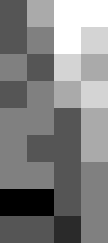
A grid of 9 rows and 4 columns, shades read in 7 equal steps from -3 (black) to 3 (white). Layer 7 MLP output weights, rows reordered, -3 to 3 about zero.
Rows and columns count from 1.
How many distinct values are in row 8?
3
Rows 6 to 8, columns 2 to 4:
-1 -1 1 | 0 -1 0 | -3 -1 0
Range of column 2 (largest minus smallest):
4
